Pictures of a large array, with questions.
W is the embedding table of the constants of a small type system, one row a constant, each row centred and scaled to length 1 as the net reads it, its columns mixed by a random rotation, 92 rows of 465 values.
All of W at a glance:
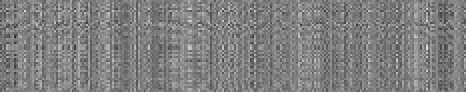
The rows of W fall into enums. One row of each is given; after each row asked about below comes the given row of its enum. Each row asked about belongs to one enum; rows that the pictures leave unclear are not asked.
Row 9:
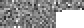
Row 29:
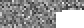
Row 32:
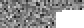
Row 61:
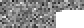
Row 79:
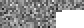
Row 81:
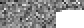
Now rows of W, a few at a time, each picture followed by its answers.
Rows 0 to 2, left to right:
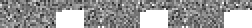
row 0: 32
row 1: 9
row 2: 9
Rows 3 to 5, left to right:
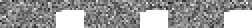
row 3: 61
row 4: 29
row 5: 81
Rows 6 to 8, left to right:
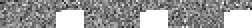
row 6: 81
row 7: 79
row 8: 9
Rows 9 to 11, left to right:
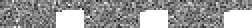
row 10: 61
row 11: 61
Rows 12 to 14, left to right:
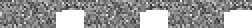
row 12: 29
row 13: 29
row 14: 29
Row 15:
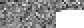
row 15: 81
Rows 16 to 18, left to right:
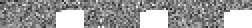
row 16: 81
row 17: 9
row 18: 79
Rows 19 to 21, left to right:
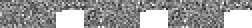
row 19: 29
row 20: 9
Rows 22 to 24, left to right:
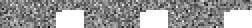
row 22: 79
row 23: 79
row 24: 32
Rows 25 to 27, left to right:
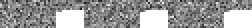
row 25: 32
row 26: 81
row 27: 61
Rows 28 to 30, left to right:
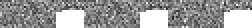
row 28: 29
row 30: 9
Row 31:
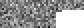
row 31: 79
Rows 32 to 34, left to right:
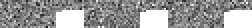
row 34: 81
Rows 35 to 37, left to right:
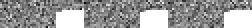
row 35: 32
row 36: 81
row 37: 81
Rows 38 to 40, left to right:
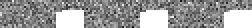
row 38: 29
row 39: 79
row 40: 61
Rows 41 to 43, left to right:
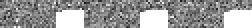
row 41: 9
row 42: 81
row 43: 61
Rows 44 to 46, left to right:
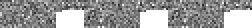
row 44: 29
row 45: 9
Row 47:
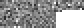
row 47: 9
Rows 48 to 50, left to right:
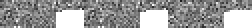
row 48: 9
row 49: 9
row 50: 61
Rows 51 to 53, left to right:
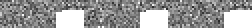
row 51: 29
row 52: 9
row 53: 29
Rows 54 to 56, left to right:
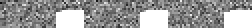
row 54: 81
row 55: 61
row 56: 29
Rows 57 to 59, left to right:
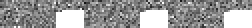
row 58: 81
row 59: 61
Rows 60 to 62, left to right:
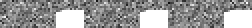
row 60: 61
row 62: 81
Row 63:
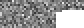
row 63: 29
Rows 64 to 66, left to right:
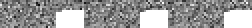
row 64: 32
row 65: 81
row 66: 81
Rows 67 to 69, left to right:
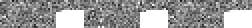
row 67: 61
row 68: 9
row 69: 61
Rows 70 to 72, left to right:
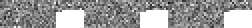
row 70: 9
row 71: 29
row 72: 81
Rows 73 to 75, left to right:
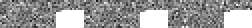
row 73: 61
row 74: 61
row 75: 9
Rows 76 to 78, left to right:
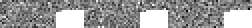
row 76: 61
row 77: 9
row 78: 32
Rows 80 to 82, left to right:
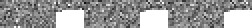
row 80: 9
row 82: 81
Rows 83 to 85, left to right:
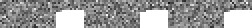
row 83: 61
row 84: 29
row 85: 81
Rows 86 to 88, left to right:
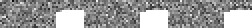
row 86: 61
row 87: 29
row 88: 29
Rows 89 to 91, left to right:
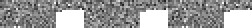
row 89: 9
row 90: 32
